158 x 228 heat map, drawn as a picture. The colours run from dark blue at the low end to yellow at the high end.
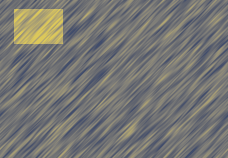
Neither half mirrors the other. The top left is the ninth with the highest average. In the top left lies a patch that is higher than the rest. The grain runs diagonally up to the right.
